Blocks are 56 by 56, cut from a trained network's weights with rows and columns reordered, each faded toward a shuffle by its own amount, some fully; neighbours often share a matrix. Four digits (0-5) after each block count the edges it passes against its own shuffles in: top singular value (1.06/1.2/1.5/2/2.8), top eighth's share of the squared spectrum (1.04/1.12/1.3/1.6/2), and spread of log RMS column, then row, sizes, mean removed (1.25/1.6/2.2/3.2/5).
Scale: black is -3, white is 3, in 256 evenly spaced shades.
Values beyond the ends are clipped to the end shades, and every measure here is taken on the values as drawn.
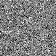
1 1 0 0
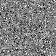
0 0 0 0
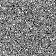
0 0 0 0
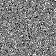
0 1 0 0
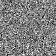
1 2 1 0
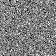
0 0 0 0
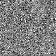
2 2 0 1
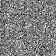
0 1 0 0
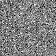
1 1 0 0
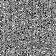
0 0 0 0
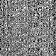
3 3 1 2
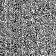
2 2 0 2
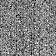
2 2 1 0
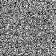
3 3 0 1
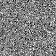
1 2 1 0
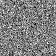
0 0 0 0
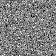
1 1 0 0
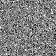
1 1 0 0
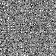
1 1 1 0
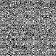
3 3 2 1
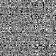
2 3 2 1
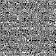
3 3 3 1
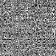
2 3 3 1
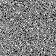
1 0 0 0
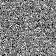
1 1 0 0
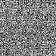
2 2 2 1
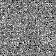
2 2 1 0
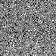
0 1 1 0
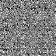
2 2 2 1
